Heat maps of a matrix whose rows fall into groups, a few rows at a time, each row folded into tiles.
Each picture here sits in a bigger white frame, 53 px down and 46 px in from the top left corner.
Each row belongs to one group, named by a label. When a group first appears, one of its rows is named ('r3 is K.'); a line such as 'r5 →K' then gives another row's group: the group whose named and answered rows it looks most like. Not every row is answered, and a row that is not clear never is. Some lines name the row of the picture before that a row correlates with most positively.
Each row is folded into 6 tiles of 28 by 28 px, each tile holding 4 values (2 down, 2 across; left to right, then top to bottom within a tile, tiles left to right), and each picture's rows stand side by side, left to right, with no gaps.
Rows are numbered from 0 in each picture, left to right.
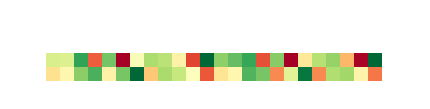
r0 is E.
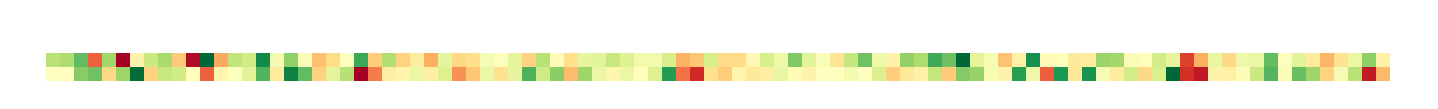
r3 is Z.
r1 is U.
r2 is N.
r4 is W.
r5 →U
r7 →U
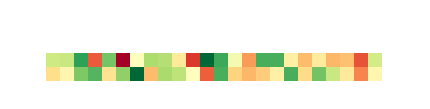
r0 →E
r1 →Z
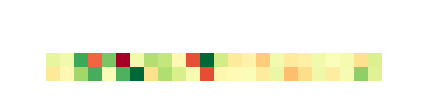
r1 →N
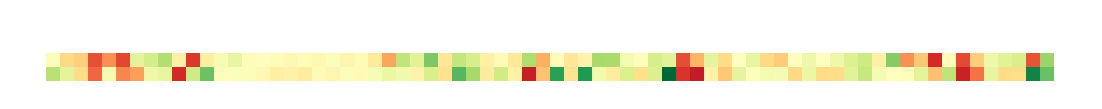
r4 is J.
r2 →U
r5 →N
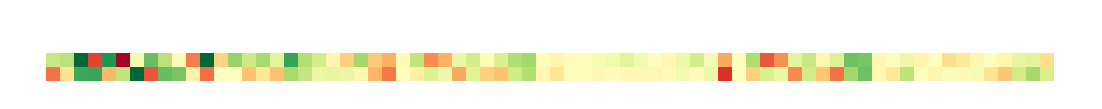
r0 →E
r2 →J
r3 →W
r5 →J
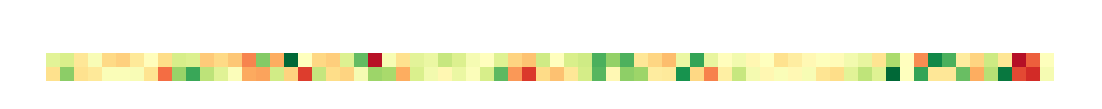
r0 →J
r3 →U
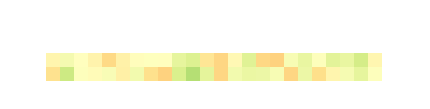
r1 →J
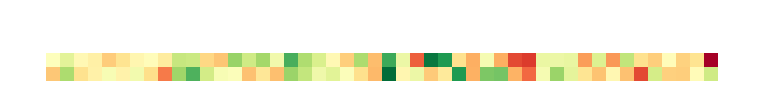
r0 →J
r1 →U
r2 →Z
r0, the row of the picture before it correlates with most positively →0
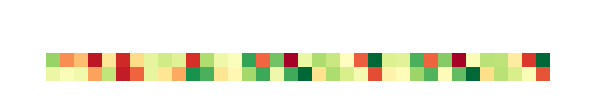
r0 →N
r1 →E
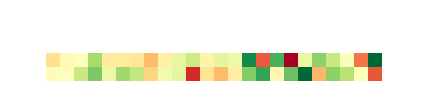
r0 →U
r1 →E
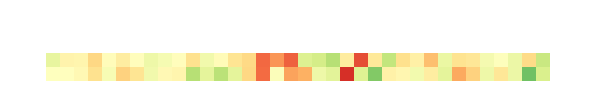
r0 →N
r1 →N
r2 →N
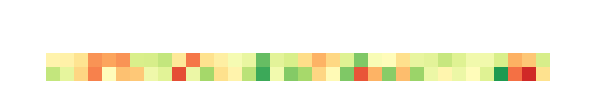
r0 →N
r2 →Z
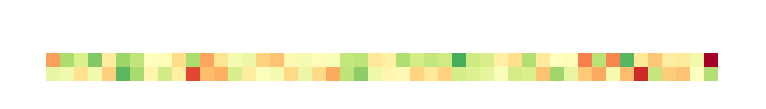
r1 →J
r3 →W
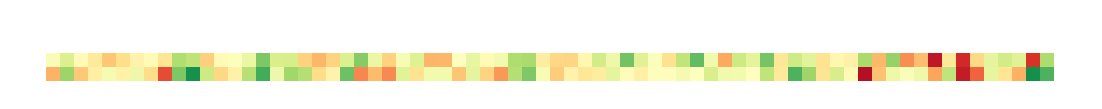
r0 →J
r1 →U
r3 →W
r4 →U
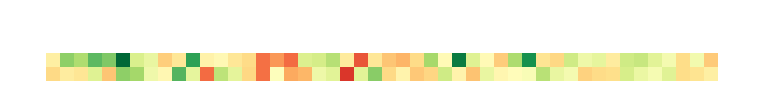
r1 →N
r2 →W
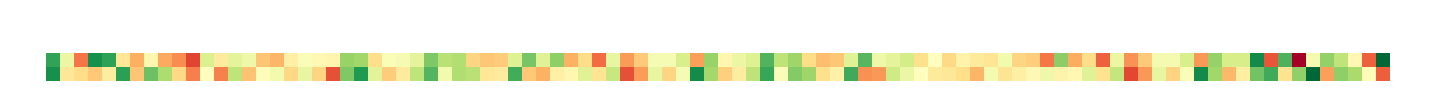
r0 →Z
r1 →J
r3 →N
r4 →U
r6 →N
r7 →E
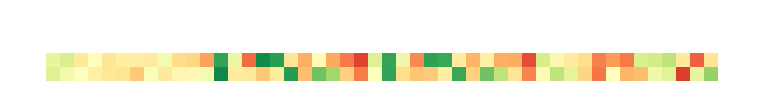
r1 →Z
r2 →Z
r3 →N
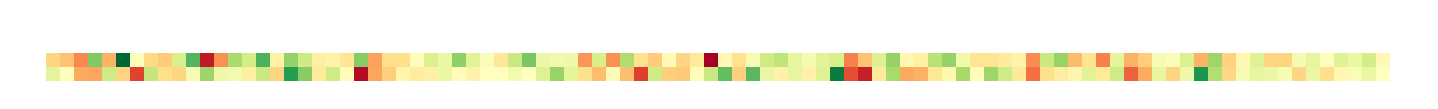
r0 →W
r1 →U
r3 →W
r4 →Z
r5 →Z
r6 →N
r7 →J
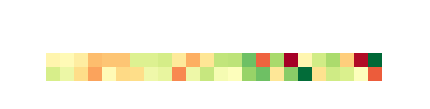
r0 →N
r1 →E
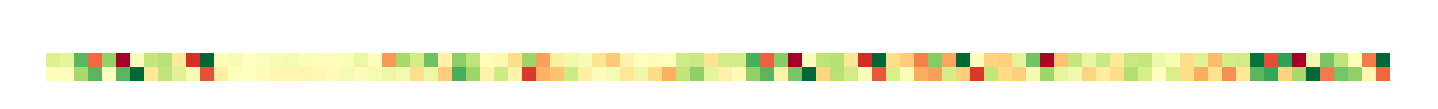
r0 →E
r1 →W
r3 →J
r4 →E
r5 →W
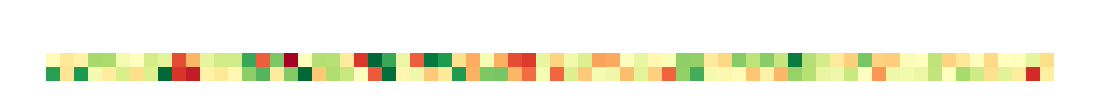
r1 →E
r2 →Z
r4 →U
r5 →U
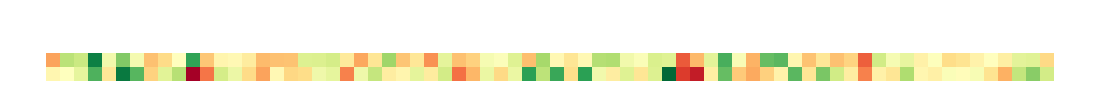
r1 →N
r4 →Z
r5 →J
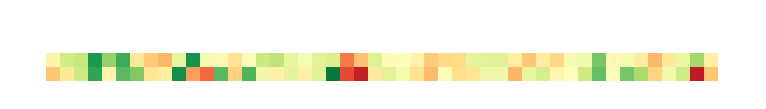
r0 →U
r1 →Z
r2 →N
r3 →U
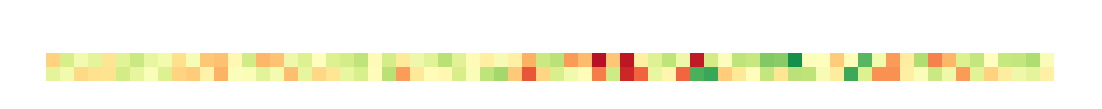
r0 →U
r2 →Z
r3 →N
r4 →U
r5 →J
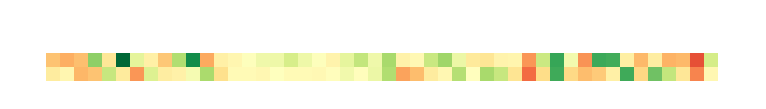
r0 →W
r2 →Z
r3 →Z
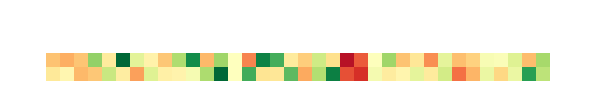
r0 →W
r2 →N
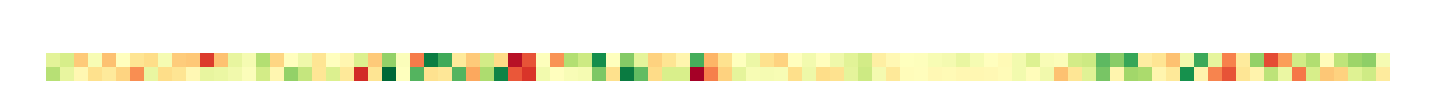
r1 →U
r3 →U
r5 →W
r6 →U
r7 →J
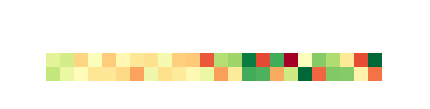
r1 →E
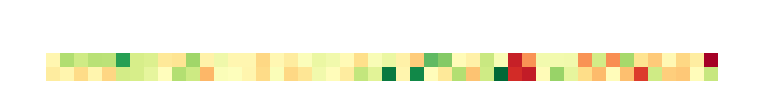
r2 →Z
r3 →W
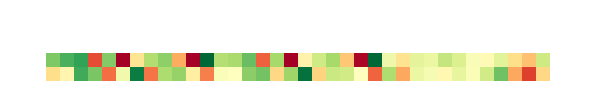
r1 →E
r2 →Z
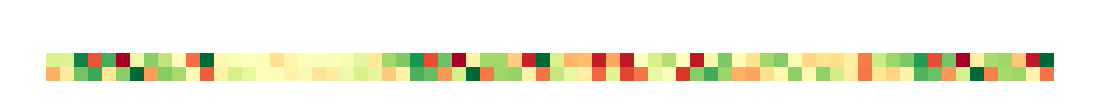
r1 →J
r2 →E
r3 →N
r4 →Z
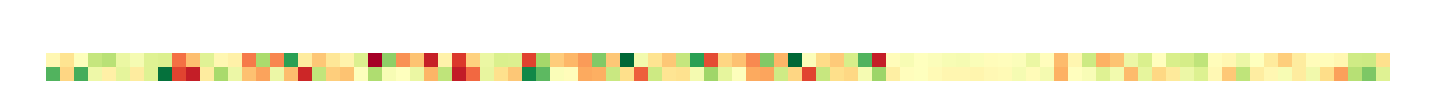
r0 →Z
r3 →W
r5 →W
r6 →J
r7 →J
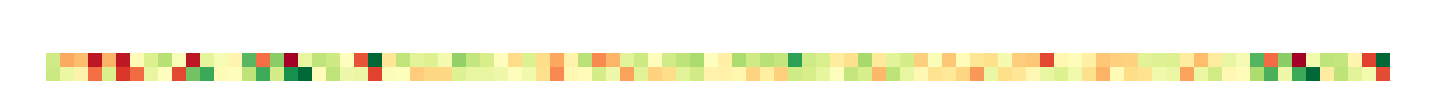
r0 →N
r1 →E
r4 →U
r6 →N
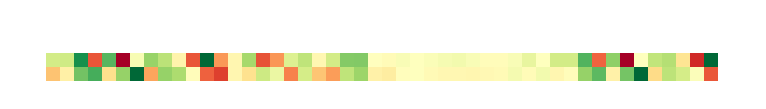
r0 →E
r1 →J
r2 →W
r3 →E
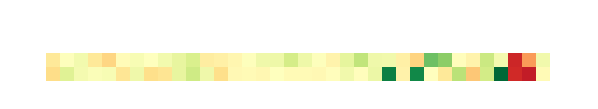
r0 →J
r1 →W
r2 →Z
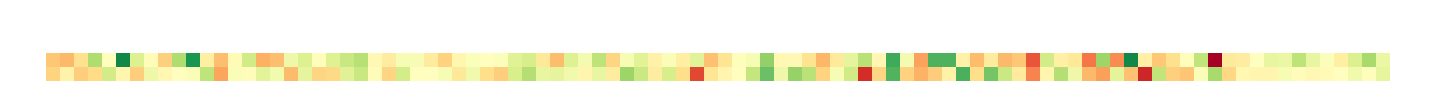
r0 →W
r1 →J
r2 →J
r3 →U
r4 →U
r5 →Z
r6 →W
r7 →W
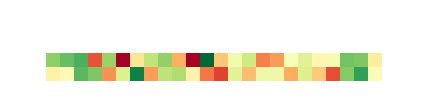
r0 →E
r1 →J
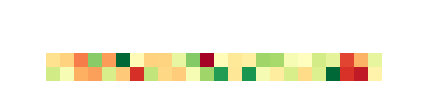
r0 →W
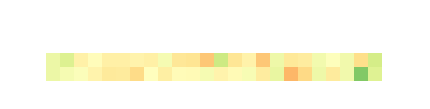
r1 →N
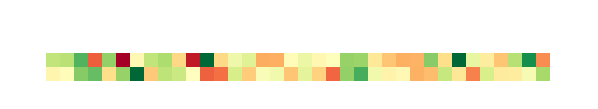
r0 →E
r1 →J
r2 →W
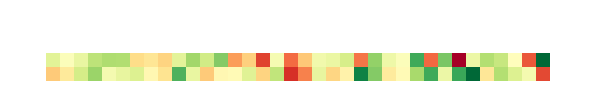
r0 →U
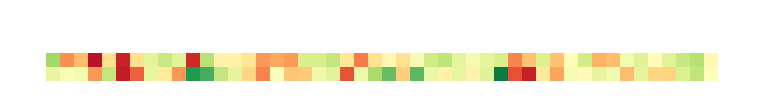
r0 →N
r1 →N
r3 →J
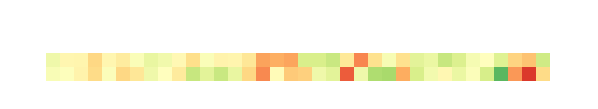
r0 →N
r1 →N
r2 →Z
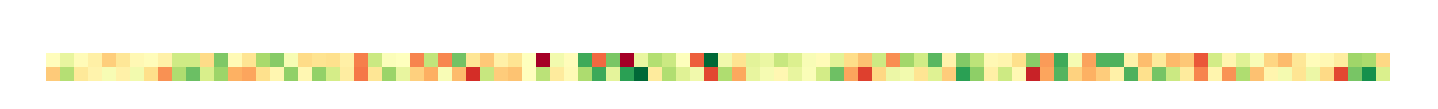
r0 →J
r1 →Z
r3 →E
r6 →Z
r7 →J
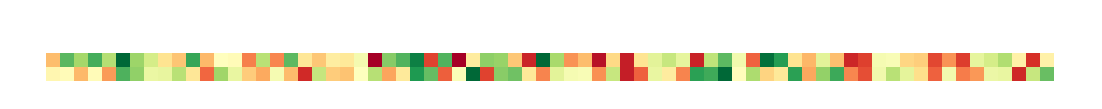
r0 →U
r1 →W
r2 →E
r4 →Z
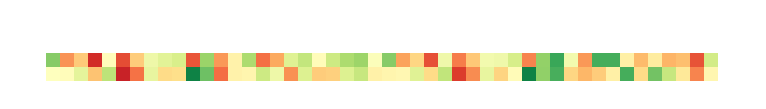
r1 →J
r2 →N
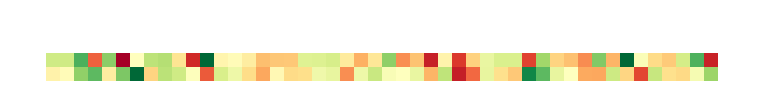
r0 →E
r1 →N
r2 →N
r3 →W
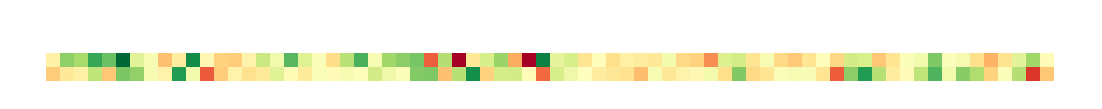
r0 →U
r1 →W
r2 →E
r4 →J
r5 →U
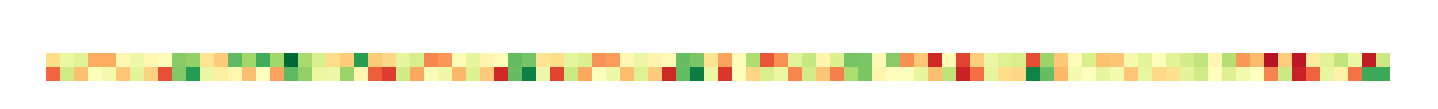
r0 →J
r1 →U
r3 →J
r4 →J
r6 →J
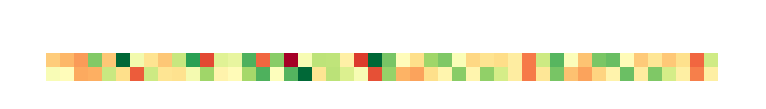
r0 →W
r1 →E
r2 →Z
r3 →Z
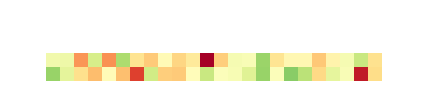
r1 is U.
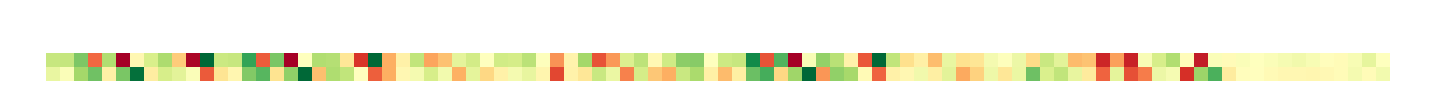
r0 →E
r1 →E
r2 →J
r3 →J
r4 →E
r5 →N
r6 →N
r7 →W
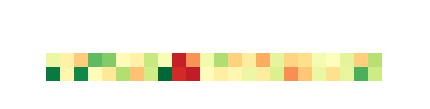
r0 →Z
